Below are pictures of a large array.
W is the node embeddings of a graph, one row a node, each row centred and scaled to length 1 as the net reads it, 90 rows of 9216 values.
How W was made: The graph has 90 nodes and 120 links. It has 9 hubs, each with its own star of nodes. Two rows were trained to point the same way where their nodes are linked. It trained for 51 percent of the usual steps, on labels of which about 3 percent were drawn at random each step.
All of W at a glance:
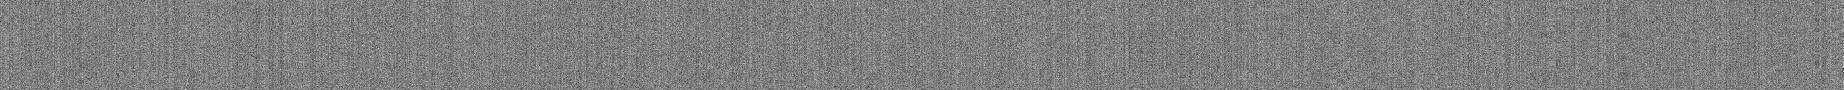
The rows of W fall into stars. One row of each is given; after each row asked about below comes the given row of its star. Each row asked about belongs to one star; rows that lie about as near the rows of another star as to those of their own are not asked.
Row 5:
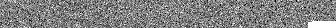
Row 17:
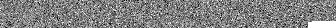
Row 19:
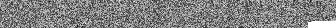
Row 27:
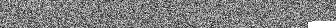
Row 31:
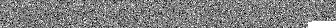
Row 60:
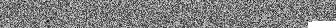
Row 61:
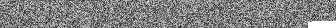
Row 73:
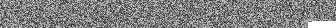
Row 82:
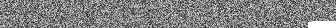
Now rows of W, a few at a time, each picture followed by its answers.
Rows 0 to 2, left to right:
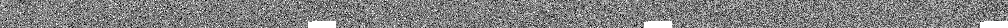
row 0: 61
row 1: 19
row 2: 17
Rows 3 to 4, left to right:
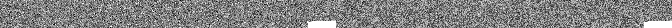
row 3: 19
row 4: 61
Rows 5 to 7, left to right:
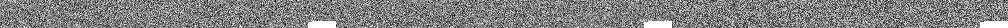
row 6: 73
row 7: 5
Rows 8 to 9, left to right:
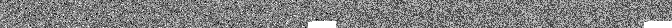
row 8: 60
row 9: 31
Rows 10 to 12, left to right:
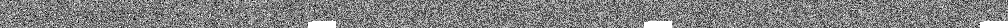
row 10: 31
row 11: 19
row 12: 31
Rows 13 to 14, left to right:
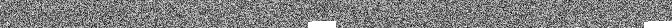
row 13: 31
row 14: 73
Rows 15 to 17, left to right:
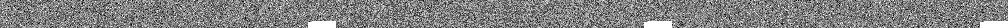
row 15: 61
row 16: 27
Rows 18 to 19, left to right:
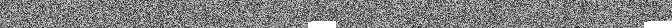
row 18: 19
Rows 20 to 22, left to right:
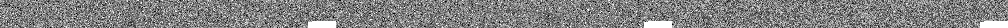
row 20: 19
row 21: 60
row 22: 31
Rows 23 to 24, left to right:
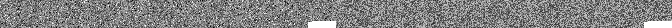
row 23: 61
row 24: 61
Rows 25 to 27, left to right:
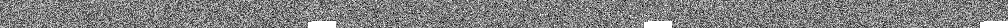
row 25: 82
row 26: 73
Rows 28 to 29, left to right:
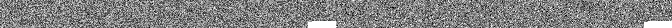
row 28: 19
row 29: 19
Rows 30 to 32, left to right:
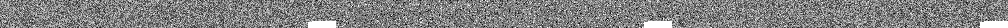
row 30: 61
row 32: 17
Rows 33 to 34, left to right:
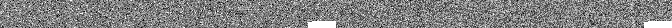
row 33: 5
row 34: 5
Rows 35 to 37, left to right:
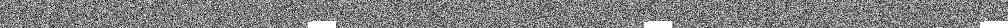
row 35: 31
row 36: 5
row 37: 60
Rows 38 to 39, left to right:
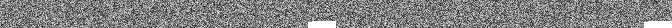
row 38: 61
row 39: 19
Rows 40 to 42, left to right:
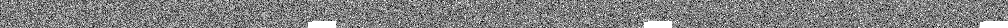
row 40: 60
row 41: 31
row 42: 27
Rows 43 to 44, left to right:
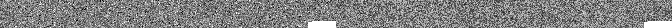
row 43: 5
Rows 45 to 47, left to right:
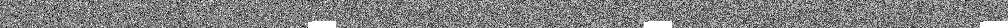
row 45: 27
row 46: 31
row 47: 60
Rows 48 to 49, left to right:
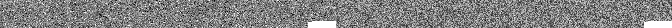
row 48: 5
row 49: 31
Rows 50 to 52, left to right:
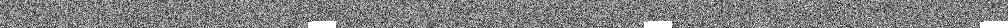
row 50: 61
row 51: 60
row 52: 61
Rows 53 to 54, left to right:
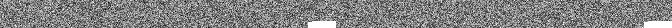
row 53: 5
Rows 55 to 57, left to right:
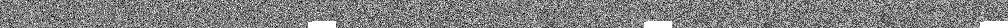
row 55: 17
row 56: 31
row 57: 60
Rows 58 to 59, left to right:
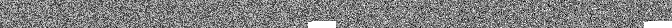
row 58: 5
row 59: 19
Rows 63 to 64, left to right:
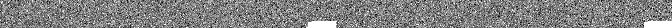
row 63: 27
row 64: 61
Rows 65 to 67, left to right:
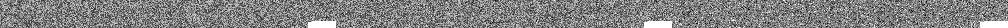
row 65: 27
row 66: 60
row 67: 19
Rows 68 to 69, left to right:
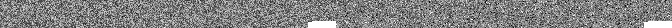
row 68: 27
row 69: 17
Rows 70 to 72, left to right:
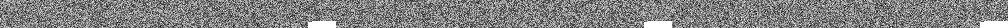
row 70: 5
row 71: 82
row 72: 5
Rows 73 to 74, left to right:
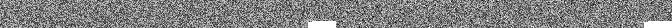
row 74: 73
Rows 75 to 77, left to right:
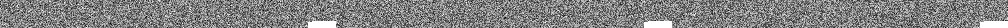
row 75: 17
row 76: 73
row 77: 60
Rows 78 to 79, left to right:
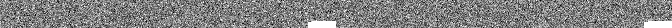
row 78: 31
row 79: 73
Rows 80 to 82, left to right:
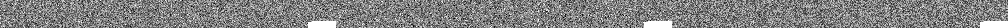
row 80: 27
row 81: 19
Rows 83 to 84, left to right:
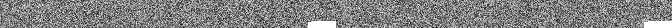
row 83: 27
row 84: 73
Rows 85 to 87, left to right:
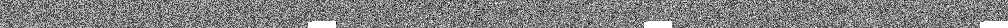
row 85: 17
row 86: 82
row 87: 31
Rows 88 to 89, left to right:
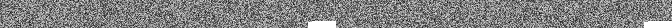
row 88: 19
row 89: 73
